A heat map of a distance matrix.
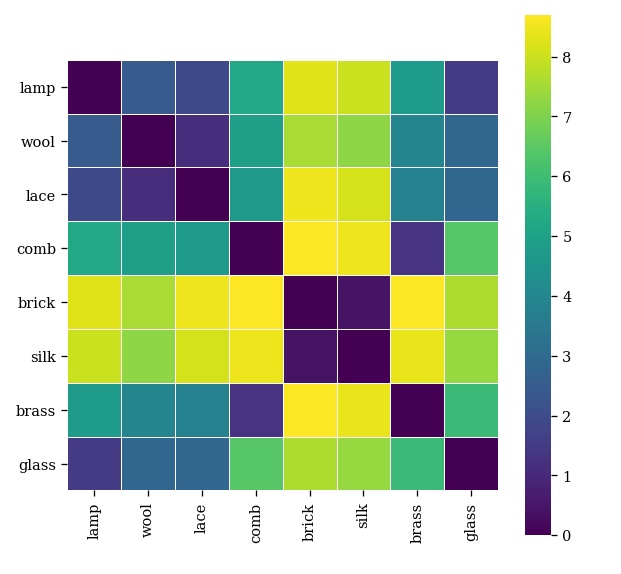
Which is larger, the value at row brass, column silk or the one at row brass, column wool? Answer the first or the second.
the first
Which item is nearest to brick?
silk
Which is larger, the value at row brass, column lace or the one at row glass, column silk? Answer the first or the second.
the second
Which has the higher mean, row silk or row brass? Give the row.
silk
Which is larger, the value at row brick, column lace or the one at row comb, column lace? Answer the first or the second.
the first
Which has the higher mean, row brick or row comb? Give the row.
brick
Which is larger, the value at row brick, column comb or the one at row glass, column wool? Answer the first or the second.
the first
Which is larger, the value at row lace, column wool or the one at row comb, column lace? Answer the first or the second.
the second
